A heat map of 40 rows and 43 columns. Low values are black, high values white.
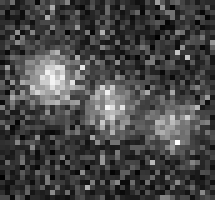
On average the colour sits 30% of the way up the scale. Most values sit low, with a long tail of high ones. There are three bumps. No row or column stands out. No overall slope runs across the table.
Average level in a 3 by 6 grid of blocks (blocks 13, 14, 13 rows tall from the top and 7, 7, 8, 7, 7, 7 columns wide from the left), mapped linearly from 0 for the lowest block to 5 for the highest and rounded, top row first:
121011 | 254332 | 001011
